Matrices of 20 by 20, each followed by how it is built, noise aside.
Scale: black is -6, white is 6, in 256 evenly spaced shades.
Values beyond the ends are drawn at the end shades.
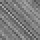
Toeplitz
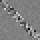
banded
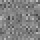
low rank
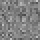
low rank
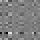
low rank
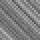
Toeplitz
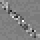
banded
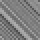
Toeplitz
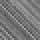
Toeplitz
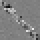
banded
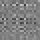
low rank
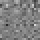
low rank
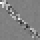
banded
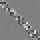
banded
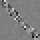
banded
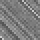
Toeplitz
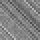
Toeplitz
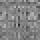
low rank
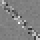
banded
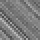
Toeplitz
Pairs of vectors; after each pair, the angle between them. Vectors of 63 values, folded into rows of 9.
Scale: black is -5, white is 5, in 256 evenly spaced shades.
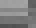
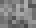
partly aligned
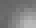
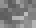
partly aligned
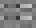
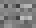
nearly parallel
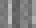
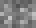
partly aligned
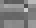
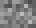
partly opposed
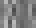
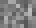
partly aligned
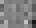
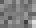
nearly opposite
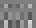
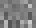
nearly parallel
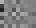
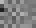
nearly parallel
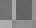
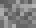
orthogonal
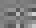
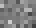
partly opposed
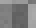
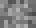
partly opposed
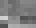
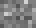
orthogonal
